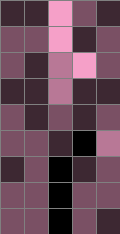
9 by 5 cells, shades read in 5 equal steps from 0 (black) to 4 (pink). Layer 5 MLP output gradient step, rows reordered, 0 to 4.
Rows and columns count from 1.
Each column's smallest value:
1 1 0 0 1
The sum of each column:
15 14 17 14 16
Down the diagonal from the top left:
1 2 3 1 2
